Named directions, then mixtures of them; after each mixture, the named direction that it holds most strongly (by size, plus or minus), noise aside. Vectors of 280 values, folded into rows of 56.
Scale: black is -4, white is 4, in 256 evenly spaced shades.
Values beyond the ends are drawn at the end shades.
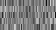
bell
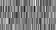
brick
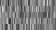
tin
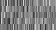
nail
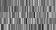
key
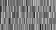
nail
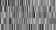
key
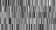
tin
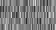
brick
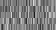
key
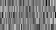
bell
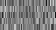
bell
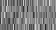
nail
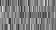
tin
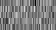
brick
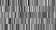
tin
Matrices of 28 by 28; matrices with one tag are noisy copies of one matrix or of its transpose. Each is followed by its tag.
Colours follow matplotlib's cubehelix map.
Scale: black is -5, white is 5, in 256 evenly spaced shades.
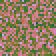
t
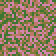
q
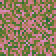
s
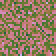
s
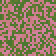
q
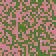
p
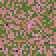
s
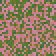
q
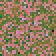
q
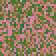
q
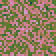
s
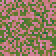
p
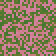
q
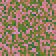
p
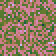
q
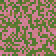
t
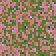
p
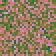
s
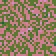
s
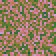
s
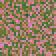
s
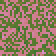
t
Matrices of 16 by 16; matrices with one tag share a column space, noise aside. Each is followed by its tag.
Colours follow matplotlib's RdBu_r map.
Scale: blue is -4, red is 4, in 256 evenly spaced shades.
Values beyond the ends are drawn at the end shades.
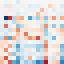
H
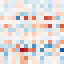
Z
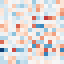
Z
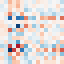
Z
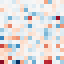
H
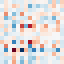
Z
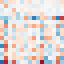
H
